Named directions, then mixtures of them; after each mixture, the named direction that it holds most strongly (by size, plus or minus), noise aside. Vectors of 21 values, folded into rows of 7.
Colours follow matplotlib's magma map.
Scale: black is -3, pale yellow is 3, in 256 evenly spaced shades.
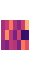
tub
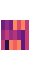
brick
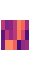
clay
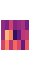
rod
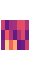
clay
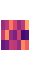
tub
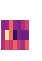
rod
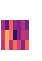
rod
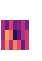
rod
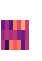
brick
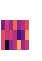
clay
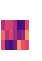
clay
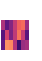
clay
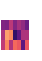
rod
